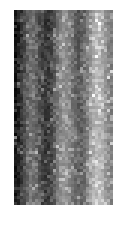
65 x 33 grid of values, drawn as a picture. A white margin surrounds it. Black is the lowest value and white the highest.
Stripes: upright, repeating 3 times. Slope: up to the right. Odd rows or columns: none.
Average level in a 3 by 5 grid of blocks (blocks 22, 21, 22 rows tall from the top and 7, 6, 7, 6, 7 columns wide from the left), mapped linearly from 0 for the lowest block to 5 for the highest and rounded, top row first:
0 0 3 2 5 | 0 0 3 2 5 | 0 0 3 3 5
